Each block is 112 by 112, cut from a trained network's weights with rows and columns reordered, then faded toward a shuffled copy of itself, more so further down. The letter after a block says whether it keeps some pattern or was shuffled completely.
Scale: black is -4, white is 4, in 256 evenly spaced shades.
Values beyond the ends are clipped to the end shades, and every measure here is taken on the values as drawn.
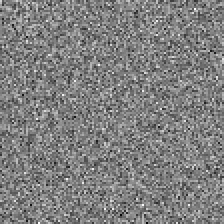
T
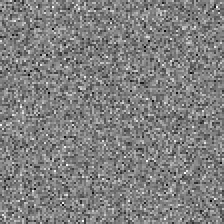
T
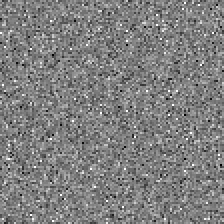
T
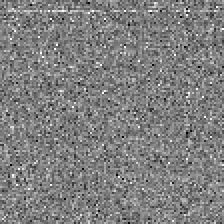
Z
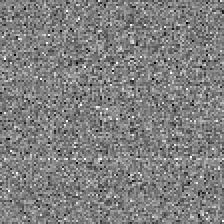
Z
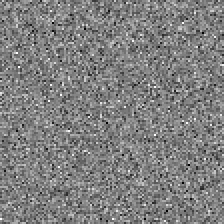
T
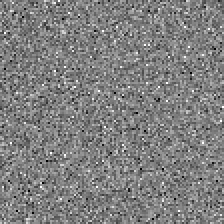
T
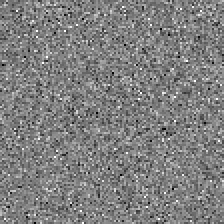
T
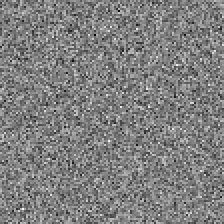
T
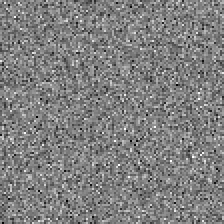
T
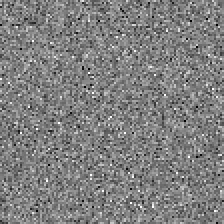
T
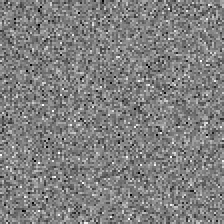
T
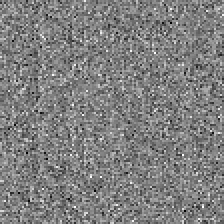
Z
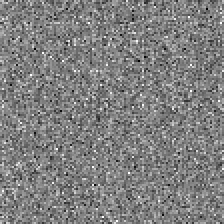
Z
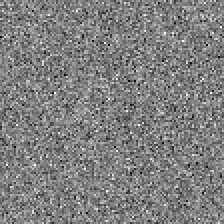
T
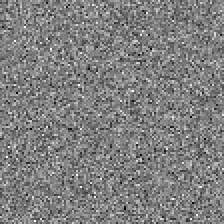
Z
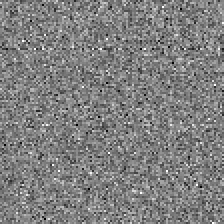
Z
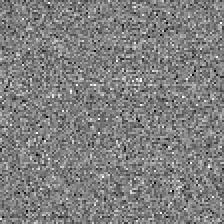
Z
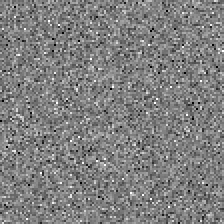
T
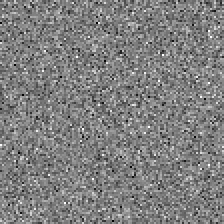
T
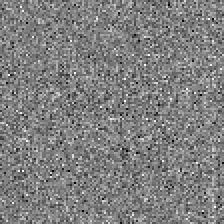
Z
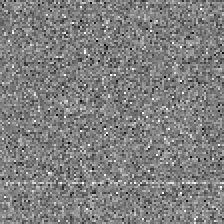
Z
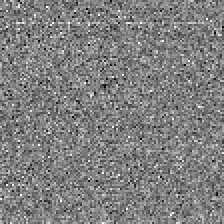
Z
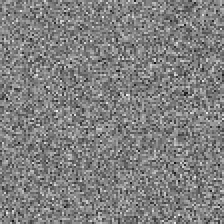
Z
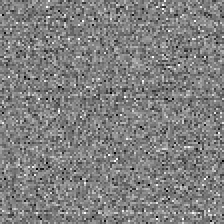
Z
